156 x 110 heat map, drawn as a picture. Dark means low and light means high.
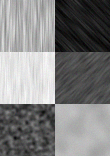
The table splits into 3 rows of 2 panels. Panel 1,1: high, streaked downward. Panel 1,2: very low, slanting down to the right, faint in contrast. Panel 2,1: very high, streaked downward, faint in contrast. Panel 2,2: low, slanting up to the right, faint in contrast. Panel 3,1: low, blotchy. Panel 3,2: high, smooth, faint in contrast.
